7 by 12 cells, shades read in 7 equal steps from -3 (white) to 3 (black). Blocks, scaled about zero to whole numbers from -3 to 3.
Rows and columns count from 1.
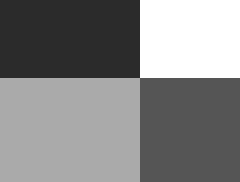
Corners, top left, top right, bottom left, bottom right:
2 -3 -1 1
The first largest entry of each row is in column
1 1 1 8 8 8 8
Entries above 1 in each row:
7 7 7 0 0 0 0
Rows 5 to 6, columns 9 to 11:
1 1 1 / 1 1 1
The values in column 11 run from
-3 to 1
